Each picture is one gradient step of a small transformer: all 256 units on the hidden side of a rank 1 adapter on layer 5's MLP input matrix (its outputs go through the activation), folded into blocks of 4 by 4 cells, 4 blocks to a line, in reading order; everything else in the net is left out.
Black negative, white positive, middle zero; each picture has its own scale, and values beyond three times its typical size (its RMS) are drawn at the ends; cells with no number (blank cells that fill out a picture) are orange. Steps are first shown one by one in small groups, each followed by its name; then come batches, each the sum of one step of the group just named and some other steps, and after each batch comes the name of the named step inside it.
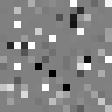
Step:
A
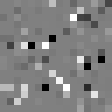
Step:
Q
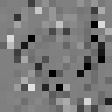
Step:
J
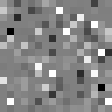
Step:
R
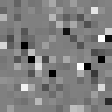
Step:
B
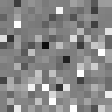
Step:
A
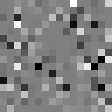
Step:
A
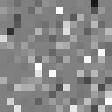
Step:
R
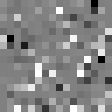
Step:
B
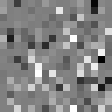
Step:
R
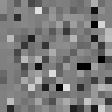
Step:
J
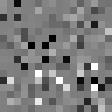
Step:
Q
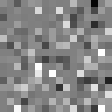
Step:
A
